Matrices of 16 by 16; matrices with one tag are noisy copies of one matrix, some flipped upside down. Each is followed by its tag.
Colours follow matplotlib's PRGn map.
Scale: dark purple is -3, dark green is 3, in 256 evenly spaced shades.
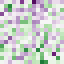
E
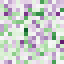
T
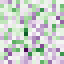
T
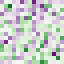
E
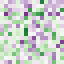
T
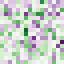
T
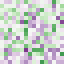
T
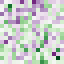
E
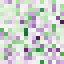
T
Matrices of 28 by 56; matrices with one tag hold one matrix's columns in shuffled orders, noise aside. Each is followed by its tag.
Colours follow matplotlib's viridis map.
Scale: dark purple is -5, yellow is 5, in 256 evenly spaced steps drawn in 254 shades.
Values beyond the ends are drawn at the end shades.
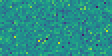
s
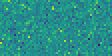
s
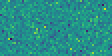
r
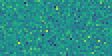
s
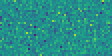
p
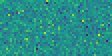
p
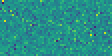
p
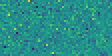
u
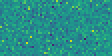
s
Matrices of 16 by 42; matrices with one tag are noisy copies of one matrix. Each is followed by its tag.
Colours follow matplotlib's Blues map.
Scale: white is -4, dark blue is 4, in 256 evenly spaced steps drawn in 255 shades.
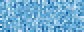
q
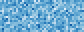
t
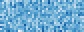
q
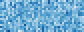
q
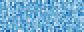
q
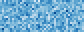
t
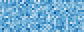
t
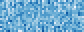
q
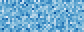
t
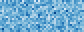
t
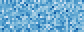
t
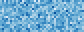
t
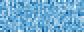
q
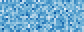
t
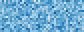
t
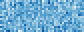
q
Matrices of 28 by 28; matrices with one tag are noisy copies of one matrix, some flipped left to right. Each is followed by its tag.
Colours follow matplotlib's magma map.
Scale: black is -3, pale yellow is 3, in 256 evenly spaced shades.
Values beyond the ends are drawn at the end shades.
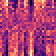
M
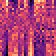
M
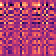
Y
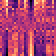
M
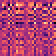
Y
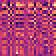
Y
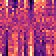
M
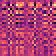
Y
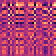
Y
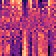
M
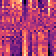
M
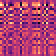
Y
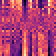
M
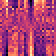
M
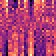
M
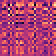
Y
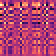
Y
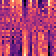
M
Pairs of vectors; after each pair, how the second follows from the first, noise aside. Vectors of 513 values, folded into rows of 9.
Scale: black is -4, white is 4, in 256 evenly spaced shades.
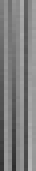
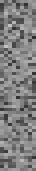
shuffled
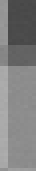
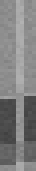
wrapped around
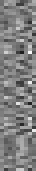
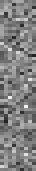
shuffled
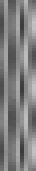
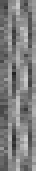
wrapped around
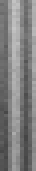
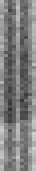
wrapped around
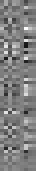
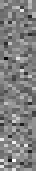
shuffled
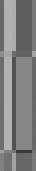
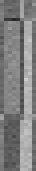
reversed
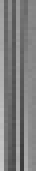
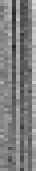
reversed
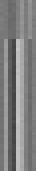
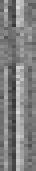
wrapped around
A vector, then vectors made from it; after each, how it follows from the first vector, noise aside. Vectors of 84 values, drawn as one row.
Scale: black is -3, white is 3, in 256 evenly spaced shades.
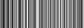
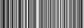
copied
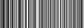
copied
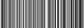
reversed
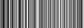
copied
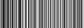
copied
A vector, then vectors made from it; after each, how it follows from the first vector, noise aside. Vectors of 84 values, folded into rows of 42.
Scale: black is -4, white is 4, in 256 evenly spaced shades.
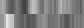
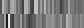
sign-scrambled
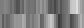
reversed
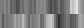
reversed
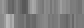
shrunk
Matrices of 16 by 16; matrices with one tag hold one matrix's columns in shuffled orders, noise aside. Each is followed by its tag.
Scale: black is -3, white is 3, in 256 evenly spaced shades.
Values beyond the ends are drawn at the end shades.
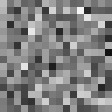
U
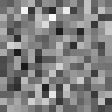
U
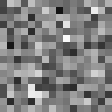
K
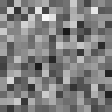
U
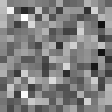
U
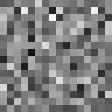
U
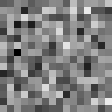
U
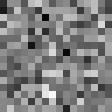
K
